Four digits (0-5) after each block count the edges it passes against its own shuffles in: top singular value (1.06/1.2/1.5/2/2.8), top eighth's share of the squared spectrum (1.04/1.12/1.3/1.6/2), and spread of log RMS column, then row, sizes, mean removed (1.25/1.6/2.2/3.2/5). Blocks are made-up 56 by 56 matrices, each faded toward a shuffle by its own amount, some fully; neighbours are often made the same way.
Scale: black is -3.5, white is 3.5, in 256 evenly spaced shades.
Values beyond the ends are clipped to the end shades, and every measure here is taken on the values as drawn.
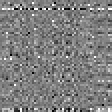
4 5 2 3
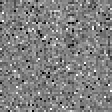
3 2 0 0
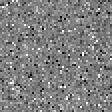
0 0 0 0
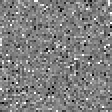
1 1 0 0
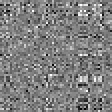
4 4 3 3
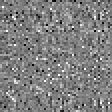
3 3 1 1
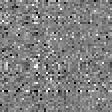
4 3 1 2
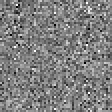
1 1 2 0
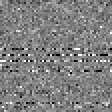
2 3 0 3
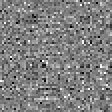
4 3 1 2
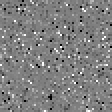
0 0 0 0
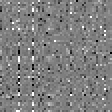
4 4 2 1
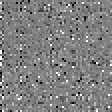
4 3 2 1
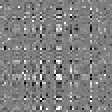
5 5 3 3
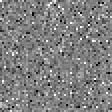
0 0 0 0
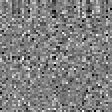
4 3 2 2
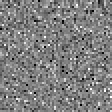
2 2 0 0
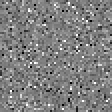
2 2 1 0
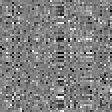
4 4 3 2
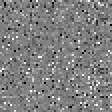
3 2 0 0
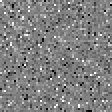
0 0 0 0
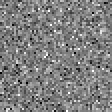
2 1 0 0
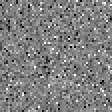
0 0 0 0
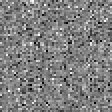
3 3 1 1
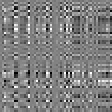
5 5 4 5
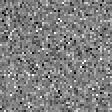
0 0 0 0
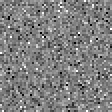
1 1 0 0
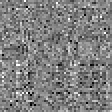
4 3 2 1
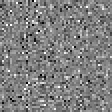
3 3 1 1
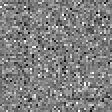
3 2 1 0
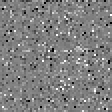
2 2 0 1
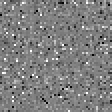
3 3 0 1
